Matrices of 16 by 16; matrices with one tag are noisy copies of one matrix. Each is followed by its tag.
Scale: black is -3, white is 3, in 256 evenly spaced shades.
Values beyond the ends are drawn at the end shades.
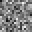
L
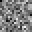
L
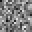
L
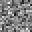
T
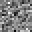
T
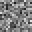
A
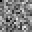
L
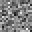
T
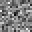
T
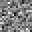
T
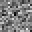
T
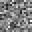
A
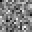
L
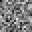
L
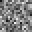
L
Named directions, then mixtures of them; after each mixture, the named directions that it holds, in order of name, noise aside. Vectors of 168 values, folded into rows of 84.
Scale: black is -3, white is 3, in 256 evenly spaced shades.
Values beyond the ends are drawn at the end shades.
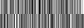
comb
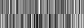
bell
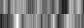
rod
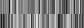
bell, rod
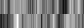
rod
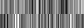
comb, rod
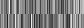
bell, comb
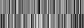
bell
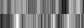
rod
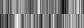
bell, rod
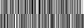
comb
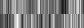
bell, rod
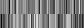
bell, rod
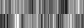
comb, rod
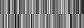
bell, comb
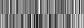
bell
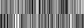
comb, rod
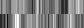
comb, rod
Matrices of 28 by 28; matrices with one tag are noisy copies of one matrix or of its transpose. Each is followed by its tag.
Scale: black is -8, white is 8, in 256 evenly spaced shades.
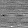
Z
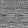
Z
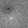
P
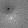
P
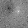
P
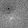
P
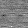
Z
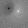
P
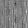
Z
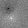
P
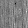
Z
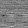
Z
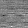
Z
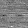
Z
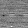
Z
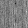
Z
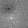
P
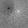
P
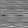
Z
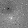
P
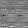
Z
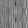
Z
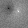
P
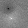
P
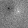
P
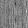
Z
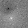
P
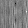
Z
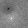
P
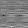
Z
